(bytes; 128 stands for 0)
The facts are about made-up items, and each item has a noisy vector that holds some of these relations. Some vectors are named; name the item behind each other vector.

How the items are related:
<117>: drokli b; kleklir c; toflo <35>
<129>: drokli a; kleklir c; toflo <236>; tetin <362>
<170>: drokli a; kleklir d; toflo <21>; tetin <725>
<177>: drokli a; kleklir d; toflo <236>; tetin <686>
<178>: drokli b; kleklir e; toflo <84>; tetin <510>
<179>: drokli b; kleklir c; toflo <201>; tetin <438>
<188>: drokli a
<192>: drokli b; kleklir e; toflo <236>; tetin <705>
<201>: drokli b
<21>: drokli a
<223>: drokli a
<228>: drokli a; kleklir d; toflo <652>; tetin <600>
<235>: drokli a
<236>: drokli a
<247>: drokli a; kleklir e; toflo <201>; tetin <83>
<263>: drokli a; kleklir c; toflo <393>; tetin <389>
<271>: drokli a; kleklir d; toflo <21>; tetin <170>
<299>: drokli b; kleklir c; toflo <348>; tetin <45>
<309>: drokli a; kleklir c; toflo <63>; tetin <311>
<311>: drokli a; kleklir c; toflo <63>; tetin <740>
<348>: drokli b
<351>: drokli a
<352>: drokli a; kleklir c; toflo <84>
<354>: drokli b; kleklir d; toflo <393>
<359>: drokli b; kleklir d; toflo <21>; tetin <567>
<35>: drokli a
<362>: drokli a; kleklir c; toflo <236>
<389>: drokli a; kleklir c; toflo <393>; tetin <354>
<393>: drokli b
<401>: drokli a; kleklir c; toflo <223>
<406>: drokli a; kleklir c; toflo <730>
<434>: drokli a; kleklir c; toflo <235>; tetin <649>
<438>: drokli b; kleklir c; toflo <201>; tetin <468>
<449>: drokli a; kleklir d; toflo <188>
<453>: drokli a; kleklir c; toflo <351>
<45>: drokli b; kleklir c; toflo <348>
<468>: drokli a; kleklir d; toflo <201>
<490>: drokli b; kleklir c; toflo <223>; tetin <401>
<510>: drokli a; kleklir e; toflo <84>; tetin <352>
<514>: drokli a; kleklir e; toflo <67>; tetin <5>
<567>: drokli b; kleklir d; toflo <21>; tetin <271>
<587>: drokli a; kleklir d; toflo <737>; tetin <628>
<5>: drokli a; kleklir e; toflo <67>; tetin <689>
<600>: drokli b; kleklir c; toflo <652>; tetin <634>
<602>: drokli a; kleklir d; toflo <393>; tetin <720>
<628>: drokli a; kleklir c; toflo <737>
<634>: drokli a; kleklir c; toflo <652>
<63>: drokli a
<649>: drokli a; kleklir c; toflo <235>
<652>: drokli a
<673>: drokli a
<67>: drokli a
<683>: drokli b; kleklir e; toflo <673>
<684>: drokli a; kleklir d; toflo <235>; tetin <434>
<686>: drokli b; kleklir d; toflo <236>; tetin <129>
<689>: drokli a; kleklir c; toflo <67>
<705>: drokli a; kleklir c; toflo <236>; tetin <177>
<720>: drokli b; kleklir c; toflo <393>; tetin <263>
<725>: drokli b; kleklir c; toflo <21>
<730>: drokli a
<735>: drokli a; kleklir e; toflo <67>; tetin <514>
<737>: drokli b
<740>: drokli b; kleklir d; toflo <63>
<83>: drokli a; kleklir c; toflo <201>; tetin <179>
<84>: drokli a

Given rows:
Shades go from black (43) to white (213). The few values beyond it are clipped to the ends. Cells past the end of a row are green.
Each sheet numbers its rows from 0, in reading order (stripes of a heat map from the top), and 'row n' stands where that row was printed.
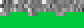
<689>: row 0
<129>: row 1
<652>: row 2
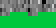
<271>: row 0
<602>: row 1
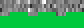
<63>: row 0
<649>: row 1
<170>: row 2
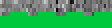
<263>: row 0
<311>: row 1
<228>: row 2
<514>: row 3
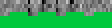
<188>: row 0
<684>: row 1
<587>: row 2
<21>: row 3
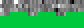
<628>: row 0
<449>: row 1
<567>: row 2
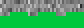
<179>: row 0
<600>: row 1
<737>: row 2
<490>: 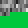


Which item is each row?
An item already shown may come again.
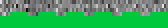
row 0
<468>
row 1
<514>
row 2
<179>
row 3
<683>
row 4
<393>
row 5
<201>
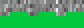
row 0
<117>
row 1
<434>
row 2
<438>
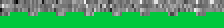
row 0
<567>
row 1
<449>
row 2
<236>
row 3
<740>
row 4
<67>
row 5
<389>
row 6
<720>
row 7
<389>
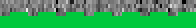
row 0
<83>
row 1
<705>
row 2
<228>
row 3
<177>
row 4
<170>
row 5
<735>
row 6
<359>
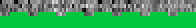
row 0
<247>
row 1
<309>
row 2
<468>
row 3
<359>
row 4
<178>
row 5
<686>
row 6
<600>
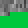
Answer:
<5>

